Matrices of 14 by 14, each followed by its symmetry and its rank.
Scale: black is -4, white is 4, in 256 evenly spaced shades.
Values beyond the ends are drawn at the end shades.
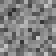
symmetric, full rank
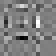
antisymmetric, rank two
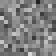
neither, full rank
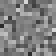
antisymmetric, full rank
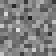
antisymmetric, full rank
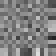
antisymmetric, rank two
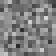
antisymmetric, full rank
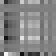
neither, rank one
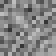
symmetric, full rank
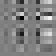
neither, rank one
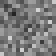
symmetric, full rank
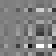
neither, rank one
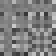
antisymmetric, rank two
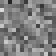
antisymmetric, full rank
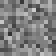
antisymmetric, full rank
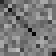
symmetric, full rank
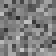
neither, full rank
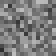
neither, full rank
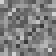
symmetric, full rank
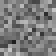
neither, full rank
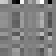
neither, rank one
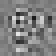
antisymmetric, rank two
